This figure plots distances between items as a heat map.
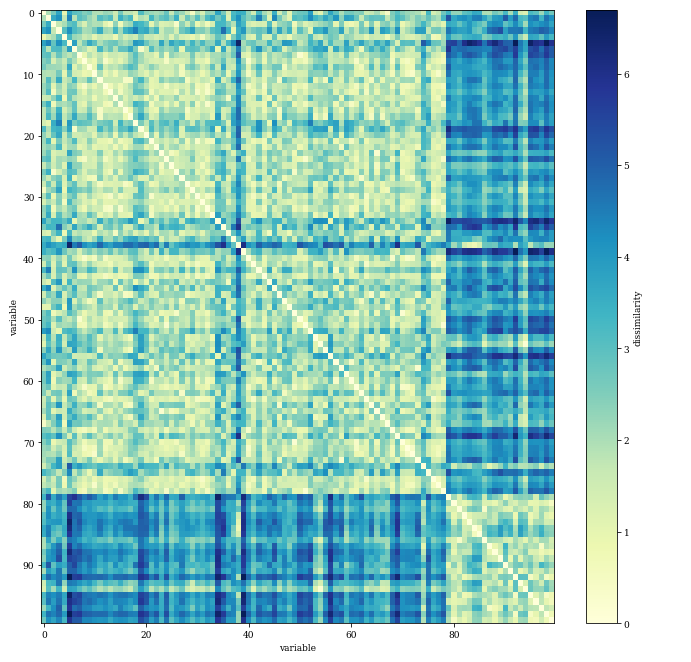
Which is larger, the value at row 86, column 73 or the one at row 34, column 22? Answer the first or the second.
the first
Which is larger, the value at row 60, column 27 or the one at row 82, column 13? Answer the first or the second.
the second
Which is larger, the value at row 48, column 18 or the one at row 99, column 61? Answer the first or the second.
the second
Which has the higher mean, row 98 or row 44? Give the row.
98
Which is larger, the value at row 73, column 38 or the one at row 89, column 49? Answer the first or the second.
the first
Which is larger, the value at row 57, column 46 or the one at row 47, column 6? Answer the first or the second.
the first
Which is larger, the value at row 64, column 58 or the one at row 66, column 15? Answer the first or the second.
the second
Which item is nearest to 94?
54
